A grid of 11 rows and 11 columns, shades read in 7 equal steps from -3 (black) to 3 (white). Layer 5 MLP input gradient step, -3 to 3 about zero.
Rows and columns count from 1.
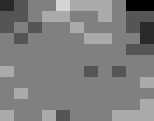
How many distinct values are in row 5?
2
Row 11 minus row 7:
0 0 0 1 -1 0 1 0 2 1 1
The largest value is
2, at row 1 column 5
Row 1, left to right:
-2 -1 0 0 2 1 1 1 0 -3 -3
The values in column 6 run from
0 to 1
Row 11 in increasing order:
-1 0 0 0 0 0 1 1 1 1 1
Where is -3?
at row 1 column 10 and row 1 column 11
